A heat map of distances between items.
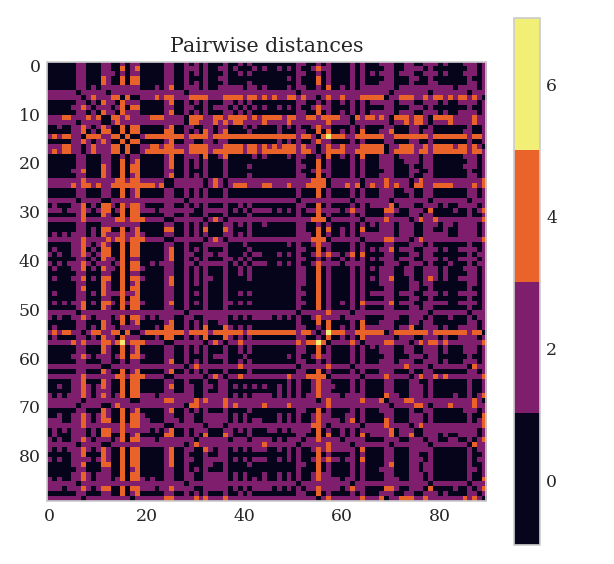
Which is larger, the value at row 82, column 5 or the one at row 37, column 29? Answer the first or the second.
the first
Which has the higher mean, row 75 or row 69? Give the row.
69
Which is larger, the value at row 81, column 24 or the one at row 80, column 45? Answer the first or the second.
the first
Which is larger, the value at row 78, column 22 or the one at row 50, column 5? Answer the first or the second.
the first
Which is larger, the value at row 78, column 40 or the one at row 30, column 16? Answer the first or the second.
the first
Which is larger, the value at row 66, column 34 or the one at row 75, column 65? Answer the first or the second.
the second
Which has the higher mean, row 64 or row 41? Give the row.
64
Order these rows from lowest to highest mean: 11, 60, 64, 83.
83, 60, 64, 11
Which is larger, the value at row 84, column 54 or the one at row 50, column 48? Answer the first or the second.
the first
